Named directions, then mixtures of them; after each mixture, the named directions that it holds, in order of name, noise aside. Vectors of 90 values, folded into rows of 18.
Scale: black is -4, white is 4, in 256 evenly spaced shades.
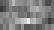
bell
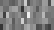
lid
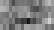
bell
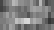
bell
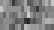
bell, lid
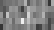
bell, lid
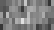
bell, lid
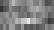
bell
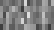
lid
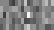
bell, lid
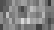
bell, lid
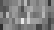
bell, lid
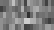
bell, lid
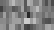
bell, lid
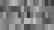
bell, lid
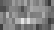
bell, lid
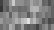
bell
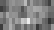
bell, lid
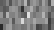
bell, lid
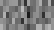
lid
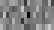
lid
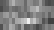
bell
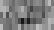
bell, lid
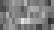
bell, lid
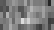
bell, lid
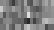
bell, lid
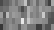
bell, lid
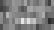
bell, lid
